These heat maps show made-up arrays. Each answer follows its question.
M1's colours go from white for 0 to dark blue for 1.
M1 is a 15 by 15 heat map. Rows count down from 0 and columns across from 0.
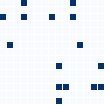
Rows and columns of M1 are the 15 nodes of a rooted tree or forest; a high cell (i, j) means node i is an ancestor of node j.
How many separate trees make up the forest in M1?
5
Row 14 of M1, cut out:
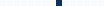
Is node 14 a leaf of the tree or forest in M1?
no
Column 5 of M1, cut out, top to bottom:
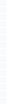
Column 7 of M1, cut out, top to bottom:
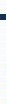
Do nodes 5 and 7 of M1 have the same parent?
no
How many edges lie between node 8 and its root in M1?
3
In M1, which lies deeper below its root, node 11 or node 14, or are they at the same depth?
node 14
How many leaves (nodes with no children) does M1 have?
9
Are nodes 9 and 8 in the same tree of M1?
yes
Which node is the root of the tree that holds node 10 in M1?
2
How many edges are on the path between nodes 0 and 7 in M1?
2
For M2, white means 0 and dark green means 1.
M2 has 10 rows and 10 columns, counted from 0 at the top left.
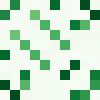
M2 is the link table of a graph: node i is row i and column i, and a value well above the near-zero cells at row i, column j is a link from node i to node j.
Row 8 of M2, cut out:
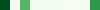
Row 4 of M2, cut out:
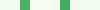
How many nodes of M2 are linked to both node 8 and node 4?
1
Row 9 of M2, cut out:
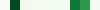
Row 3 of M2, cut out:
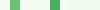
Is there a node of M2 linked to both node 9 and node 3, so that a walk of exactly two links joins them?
yes
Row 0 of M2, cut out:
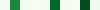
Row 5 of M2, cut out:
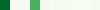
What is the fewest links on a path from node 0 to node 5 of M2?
1
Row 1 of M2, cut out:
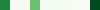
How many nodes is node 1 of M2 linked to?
3
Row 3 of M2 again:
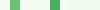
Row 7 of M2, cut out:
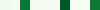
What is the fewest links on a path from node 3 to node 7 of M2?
3
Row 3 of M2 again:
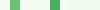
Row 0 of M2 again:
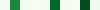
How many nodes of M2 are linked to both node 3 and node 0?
2
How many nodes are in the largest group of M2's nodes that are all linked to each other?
2
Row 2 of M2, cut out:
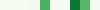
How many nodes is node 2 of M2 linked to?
3
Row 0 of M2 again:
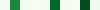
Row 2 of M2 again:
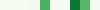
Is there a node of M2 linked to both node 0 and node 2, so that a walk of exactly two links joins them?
yes
